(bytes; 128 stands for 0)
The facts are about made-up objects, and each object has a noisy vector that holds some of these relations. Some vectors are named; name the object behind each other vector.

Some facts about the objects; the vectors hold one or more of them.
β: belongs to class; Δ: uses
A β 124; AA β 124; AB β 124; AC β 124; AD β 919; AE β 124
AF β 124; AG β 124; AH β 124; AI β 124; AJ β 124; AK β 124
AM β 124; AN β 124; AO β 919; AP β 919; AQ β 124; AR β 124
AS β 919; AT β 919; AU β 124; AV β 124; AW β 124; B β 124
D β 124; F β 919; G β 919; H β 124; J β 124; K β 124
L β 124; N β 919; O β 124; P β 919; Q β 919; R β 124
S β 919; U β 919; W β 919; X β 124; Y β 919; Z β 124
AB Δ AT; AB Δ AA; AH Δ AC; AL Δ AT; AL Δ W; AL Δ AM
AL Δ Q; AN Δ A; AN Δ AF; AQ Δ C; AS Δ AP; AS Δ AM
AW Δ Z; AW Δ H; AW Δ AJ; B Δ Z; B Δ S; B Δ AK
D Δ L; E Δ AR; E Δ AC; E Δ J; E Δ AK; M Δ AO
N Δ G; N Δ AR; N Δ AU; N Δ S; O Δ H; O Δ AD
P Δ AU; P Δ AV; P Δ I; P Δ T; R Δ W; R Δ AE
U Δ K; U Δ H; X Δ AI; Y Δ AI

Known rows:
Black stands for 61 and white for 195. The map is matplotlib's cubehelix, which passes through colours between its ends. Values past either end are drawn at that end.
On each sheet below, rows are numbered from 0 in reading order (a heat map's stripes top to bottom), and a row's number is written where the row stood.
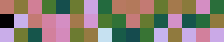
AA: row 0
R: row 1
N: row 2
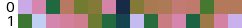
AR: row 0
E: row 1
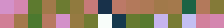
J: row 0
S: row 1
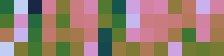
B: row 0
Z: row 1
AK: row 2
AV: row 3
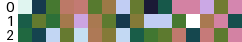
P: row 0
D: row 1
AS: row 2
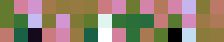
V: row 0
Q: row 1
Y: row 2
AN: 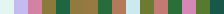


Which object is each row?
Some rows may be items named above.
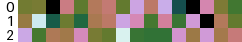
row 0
X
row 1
AQ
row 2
G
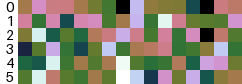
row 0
AH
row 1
M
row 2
AQ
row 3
AB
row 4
AT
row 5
C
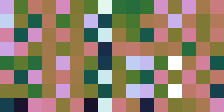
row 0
G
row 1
AU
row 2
AD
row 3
J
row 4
D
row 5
AD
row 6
L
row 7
U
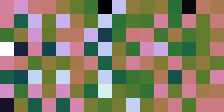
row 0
AC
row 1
AP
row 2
AM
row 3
AO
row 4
AG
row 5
AS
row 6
F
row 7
AW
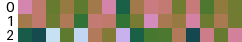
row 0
AG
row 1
AJ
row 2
AS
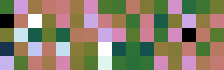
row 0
AE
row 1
AL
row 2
AQ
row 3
W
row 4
G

